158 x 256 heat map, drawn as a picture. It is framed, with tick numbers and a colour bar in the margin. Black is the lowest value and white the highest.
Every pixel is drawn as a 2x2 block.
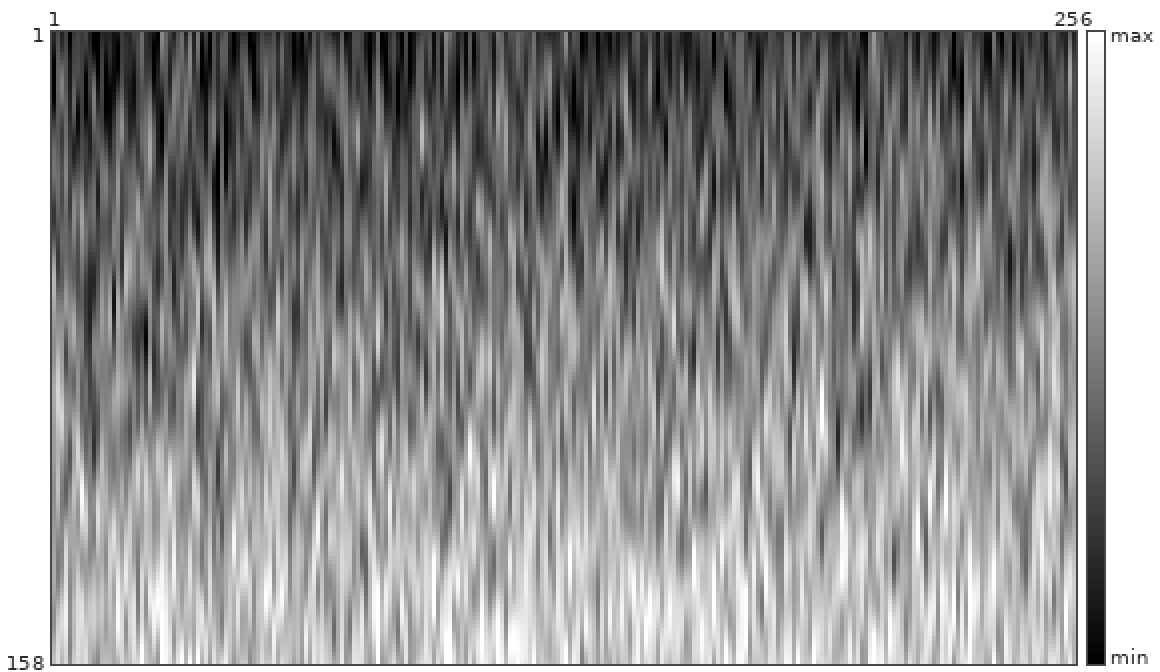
The field climbs toward the bottom. Streaks run downward. Overall the values sit about 50% of the way up the scale.
